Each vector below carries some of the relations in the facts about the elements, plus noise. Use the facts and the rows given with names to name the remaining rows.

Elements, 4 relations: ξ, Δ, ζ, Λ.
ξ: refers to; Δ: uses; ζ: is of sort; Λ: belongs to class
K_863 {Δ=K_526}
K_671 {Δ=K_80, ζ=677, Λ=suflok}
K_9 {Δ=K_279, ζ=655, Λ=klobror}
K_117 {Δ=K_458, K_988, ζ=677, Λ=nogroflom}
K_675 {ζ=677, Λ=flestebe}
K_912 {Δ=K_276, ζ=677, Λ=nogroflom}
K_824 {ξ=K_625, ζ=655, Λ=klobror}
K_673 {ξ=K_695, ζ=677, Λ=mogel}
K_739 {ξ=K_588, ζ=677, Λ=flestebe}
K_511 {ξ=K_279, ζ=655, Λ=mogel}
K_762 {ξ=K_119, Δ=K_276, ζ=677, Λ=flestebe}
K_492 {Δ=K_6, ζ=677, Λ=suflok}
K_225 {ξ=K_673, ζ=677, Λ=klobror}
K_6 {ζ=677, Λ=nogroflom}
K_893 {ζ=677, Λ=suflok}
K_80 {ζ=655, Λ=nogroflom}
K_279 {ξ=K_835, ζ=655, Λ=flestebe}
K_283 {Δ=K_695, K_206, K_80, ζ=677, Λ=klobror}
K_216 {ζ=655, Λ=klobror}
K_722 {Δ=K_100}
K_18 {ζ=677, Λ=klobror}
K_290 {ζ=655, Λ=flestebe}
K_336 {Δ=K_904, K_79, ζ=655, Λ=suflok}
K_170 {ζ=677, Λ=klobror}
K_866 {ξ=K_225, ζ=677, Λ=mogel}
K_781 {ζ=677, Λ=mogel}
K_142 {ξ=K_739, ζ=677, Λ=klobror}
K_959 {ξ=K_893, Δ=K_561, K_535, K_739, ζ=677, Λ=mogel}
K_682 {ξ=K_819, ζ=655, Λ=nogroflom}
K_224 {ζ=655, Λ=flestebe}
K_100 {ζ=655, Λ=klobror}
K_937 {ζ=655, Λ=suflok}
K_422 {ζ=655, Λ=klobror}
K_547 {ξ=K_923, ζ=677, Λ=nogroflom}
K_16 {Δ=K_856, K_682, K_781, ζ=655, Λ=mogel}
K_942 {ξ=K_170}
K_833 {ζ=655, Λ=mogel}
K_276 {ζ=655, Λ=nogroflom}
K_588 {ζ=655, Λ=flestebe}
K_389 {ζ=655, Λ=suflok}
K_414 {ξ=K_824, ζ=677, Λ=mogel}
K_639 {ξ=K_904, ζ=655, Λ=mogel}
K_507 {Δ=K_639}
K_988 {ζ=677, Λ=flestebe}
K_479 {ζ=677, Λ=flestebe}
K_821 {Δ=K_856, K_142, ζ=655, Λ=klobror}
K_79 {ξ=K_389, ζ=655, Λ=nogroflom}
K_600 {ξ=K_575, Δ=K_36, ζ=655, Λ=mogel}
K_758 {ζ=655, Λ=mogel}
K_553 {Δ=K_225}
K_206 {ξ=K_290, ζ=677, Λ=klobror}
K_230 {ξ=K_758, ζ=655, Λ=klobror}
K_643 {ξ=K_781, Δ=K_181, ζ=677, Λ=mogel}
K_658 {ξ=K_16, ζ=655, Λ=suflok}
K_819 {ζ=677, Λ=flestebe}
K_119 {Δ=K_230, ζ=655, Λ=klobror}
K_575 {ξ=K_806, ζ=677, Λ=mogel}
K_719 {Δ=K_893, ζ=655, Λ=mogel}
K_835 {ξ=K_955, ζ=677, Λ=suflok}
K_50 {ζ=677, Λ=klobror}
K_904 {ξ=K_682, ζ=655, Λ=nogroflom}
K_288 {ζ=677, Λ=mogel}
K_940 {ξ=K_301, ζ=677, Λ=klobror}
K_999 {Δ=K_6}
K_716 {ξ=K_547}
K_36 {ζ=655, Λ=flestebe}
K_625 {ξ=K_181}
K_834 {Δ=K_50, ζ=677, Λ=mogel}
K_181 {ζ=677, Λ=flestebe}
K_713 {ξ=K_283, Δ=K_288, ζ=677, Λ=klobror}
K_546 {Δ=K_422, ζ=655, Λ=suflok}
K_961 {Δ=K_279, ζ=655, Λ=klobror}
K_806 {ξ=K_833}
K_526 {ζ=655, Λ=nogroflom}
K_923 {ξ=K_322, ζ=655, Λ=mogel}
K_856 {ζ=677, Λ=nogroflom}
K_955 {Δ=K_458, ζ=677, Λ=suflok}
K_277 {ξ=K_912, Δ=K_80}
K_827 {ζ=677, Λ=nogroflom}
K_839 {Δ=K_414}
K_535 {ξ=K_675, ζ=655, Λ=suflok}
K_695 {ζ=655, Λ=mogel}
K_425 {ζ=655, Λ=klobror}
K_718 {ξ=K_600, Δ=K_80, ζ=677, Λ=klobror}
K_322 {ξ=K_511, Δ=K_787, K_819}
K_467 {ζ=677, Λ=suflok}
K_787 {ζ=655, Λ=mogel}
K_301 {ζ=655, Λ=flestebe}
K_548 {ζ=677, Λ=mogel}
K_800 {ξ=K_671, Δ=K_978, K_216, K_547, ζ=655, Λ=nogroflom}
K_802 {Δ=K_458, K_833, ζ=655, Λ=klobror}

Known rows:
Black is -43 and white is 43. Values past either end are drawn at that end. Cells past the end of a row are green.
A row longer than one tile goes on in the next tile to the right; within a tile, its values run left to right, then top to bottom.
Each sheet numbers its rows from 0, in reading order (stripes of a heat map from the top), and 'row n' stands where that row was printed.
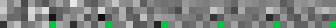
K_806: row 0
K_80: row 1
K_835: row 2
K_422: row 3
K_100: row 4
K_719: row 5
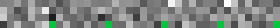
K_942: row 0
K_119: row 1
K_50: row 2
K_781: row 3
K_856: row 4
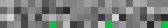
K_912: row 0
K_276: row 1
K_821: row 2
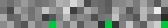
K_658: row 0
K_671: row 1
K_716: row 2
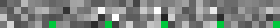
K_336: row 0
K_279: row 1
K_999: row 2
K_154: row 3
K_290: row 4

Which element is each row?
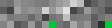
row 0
K_526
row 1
K_718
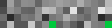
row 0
K_802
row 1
K_216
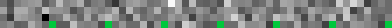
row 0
K_535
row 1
K_414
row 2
K_600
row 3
K_142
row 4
K_225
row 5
K_827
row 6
K_206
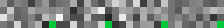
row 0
K_492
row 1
K_322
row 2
K_547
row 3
K_588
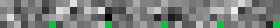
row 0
K_762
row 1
K_277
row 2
K_923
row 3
K_833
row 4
K_283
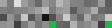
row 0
K_695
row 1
K_673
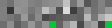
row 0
K_639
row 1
K_955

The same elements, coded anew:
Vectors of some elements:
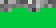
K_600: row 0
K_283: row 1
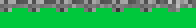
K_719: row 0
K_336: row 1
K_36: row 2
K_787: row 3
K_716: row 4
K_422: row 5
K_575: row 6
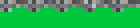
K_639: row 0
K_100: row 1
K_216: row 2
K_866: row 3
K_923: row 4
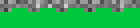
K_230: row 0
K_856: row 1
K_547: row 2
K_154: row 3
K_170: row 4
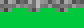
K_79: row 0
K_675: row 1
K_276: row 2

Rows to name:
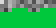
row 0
K_671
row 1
K_904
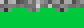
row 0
K_277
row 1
K_781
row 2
K_978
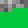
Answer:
K_819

